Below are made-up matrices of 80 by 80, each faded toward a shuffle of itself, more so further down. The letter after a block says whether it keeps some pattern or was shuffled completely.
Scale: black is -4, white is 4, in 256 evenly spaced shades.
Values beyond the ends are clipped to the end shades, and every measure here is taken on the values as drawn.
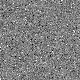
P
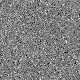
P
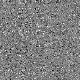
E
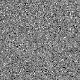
E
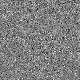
E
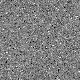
P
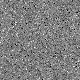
P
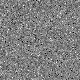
P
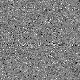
E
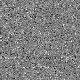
E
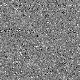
E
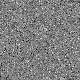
P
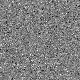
P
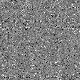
E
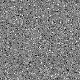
E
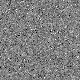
P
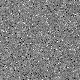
P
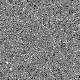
P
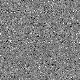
E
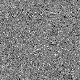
E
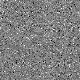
E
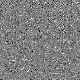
E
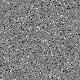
P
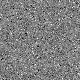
P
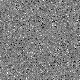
E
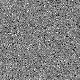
E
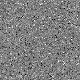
E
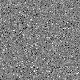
E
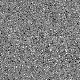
E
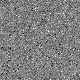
P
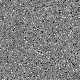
P
